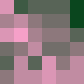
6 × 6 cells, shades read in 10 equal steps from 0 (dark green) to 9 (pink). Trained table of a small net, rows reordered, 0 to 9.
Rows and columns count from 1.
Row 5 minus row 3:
-5 -2 -3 3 0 4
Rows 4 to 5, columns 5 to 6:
4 5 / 5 7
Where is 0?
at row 1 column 6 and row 2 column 6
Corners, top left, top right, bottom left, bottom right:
8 0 5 7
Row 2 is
6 7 5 4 4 0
